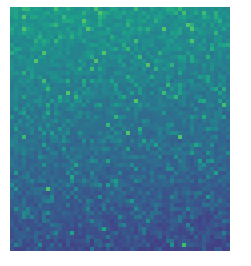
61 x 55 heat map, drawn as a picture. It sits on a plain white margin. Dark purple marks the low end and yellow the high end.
Slope: up to the top. Stripes: none. Grain: fine.
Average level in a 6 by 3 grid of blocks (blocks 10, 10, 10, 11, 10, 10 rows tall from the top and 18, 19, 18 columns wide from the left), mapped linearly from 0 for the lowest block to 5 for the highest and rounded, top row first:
5 5 5
4 4 4
3 3 3
2 2 2
1 1 1
0 0 0
